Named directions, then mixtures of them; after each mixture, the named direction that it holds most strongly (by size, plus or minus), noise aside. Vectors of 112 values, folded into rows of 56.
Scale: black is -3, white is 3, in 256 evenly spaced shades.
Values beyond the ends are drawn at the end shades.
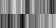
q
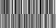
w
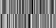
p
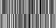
p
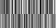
w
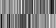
p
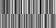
w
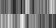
q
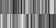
q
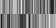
q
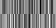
p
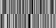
p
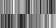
q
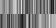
q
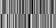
p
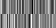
p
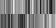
q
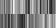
q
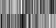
q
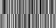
p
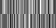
p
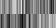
q
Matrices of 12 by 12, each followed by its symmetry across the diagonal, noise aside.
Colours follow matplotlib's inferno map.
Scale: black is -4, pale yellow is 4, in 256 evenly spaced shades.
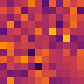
antisymmetric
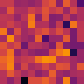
neither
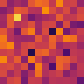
symmetric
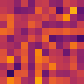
antisymmetric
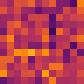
antisymmetric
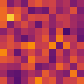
neither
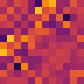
symmetric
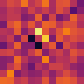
antisymmetric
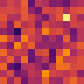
neither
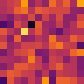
antisymmetric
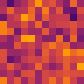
neither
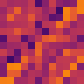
symmetric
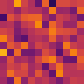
antisymmetric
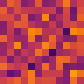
symmetric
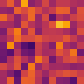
neither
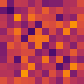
symmetric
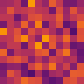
symmetric
